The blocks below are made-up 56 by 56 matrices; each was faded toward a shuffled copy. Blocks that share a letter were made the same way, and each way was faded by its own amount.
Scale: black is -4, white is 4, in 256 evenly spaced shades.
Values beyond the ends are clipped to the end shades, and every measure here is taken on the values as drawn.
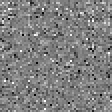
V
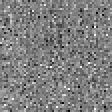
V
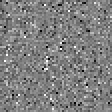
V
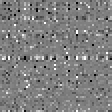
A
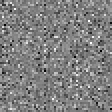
V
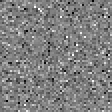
V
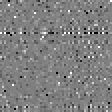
A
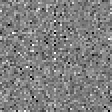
V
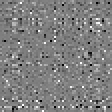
A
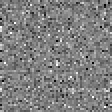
V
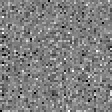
V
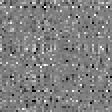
A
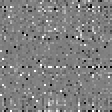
A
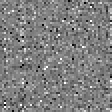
V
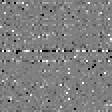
A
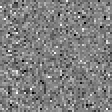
V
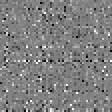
A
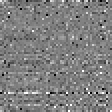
A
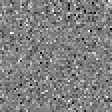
V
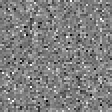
V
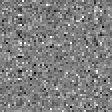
V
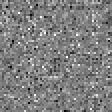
V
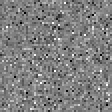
V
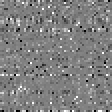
A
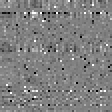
A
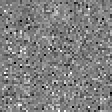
V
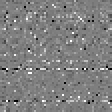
A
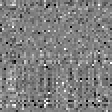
A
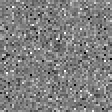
V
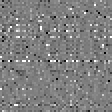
A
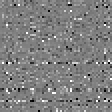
A
